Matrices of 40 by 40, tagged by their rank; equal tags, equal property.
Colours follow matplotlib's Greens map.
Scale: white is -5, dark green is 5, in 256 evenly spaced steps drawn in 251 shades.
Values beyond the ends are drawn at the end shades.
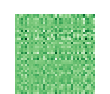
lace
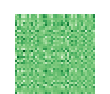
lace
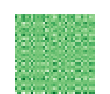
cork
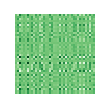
cork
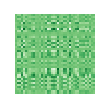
cork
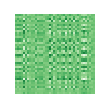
cork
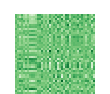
lace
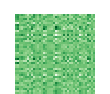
lace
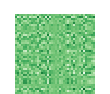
lace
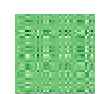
cork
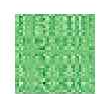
lace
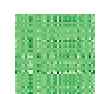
cork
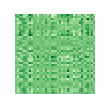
lace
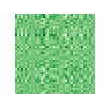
lace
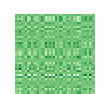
cork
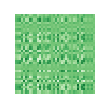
cork
